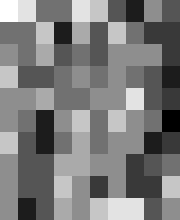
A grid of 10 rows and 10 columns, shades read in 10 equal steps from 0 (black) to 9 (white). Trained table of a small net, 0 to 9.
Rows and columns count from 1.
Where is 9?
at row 1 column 1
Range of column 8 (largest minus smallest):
7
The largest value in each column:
9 8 7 7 8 7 8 8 5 7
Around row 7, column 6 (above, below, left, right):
4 5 6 5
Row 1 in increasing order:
1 3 3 4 4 5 7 8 8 9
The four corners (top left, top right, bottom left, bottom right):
9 3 5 5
